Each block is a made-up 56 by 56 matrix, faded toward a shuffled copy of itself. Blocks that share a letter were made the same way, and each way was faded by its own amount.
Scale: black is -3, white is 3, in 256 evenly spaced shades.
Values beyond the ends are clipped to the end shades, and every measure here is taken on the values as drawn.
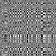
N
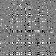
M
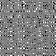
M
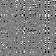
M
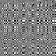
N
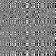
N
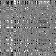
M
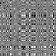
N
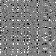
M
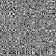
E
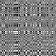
N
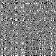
E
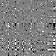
M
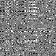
E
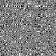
E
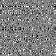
E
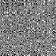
E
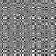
N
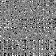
E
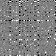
M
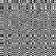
N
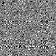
E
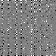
M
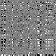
M
